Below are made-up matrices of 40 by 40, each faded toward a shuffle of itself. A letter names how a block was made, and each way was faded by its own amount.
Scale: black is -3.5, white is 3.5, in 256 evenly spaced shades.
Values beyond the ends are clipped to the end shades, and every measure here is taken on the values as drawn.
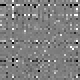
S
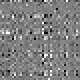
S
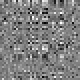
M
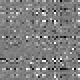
S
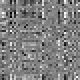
M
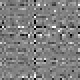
S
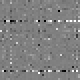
S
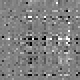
S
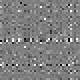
S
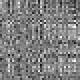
M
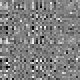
M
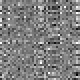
M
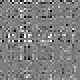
S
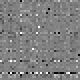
S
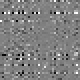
S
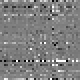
S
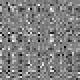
M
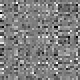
M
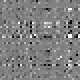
S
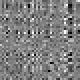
M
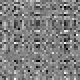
M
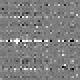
S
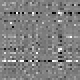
S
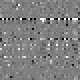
S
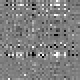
S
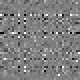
S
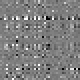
S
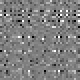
S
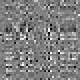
M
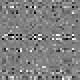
S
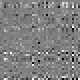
S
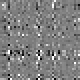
S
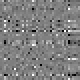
S
